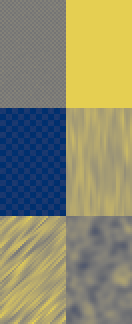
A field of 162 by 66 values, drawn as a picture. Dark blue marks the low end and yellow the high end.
It is made of 3 by 2 panels. Panel 1,1: middling, checkered, faint in contrast. Panel 1,2: very high, flat. Panel 2,1: very low, checkered, faint in contrast. Panel 2,2: high, streaked downward, faint in contrast. Panel 3,1: high, slanting up to the right. Panel 3,2: middling, blotchy.
